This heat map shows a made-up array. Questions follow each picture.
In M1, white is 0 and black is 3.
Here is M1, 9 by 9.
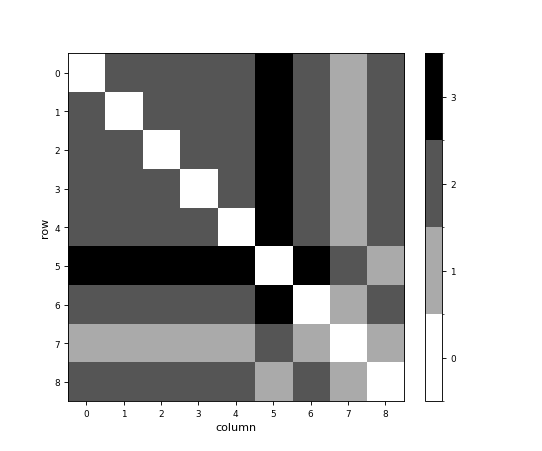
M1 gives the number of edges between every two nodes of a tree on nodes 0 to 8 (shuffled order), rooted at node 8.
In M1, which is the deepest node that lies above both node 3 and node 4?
7
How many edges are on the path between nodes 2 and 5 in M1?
3
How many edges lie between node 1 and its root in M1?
2
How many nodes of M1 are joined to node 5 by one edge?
1
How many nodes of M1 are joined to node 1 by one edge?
1
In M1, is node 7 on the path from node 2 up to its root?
yes
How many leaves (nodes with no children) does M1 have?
7
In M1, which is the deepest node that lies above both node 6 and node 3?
7
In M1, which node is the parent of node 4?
7
